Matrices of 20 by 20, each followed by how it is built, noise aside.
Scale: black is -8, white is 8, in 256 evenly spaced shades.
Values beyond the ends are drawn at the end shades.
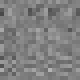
low rank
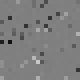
sparse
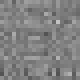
low rank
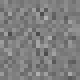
low rank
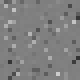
sparse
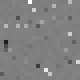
sparse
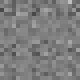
low rank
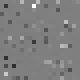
sparse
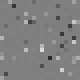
sparse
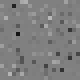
sparse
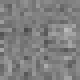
low rank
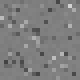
sparse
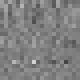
low rank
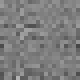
low rank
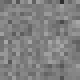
low rank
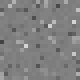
sparse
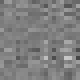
low rank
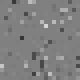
sparse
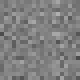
low rank
